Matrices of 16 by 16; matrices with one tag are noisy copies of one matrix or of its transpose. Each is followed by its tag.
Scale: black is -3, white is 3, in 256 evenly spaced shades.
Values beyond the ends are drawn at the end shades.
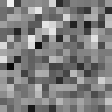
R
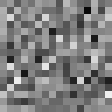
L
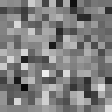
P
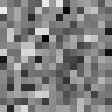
R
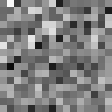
R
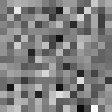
L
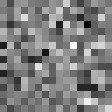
P
